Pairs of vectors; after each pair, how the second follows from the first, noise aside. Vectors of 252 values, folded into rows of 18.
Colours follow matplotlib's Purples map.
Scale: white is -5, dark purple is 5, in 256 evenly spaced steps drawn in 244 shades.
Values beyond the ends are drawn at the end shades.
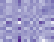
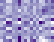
scaled up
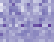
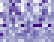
scaled up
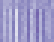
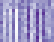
scaled up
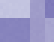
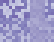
sign-scrambled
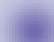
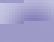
partly zeroed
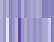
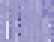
partly zeroed
